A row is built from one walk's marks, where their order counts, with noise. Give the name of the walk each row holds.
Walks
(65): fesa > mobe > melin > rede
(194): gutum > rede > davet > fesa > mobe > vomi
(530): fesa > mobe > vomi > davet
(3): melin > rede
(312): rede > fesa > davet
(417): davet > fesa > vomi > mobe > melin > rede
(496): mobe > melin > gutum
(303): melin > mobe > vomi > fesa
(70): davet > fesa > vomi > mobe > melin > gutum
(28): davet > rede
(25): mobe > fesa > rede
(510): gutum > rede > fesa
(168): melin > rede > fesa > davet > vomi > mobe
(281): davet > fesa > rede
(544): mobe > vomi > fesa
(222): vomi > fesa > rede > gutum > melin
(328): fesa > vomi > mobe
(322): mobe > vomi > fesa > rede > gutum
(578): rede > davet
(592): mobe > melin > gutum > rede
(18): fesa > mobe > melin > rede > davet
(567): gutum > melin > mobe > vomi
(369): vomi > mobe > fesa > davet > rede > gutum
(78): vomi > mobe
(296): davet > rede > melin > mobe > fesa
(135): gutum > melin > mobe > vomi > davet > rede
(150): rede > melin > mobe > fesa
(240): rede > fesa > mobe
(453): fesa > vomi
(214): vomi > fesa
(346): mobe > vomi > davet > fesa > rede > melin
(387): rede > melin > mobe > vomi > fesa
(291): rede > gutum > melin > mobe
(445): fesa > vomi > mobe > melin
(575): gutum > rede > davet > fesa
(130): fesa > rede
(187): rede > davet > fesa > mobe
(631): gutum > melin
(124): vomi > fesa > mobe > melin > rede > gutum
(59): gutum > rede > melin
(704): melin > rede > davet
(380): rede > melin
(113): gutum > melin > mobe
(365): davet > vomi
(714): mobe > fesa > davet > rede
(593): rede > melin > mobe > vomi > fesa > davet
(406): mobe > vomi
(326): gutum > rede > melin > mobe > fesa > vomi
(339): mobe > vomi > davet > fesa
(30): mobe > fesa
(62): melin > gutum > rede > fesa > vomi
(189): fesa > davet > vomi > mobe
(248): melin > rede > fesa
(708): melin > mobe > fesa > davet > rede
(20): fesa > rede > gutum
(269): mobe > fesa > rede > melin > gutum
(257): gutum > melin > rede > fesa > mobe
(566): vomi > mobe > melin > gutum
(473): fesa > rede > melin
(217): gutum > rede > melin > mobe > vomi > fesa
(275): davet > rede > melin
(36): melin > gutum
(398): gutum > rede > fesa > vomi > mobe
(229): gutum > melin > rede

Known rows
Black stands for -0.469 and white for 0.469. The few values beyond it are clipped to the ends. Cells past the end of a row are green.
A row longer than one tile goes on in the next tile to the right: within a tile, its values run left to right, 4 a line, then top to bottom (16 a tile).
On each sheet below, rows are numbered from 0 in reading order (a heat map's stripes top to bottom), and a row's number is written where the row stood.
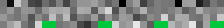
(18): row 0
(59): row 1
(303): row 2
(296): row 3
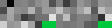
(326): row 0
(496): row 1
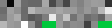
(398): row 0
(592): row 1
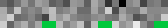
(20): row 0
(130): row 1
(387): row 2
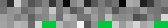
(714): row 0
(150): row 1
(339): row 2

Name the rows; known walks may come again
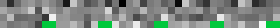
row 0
(566)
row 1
(708)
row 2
(217)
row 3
(530)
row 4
(312)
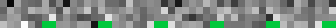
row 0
(398)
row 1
(567)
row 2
(28)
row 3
(62)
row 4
(496)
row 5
(281)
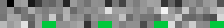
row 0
(296)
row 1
(65)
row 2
(592)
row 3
(322)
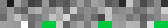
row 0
(240)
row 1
(20)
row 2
(714)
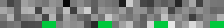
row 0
(631)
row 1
(445)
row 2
(18)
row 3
(214)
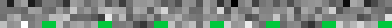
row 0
(30)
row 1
(369)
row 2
(59)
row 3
(130)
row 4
(387)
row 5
(380)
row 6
(339)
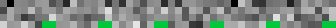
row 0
(326)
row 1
(135)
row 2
(25)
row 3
(275)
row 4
(593)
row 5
(222)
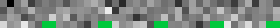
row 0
(303)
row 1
(229)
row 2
(453)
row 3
(473)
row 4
(510)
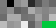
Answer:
(150)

